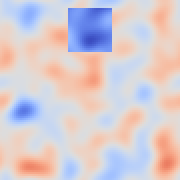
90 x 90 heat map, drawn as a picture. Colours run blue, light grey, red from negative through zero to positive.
Ninth with the lowest average: top middle. Roughest part: top middle. Average level on the scale: 50%. Odd patch: lower, in the top middle.
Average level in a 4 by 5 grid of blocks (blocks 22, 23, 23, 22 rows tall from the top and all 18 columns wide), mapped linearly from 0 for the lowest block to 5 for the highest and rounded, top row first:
34034
44434
33444
54435
